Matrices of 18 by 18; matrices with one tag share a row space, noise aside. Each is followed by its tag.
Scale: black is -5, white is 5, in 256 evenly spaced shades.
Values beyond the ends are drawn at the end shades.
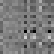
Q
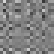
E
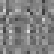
E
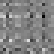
E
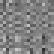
E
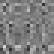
E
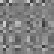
E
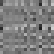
Q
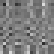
E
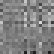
Q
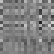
Q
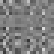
E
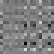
Q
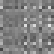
Q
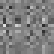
E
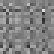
E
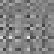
E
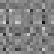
E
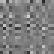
E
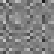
E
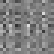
E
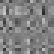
E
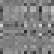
Q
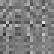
E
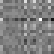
Q
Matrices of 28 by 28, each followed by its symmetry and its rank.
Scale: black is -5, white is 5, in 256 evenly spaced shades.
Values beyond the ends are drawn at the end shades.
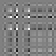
symmetric, rank one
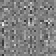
neither, rank five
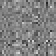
neither, rank five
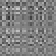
antisymmetric, rank two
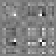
symmetric, rank three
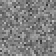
neither, full rank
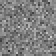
neither, full rank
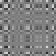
symmetric, rank one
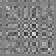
symmetric, rank three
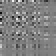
antisymmetric, rank two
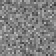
neither, full rank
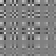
symmetric, rank one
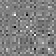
symmetric, rank three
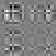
antisymmetric, rank two
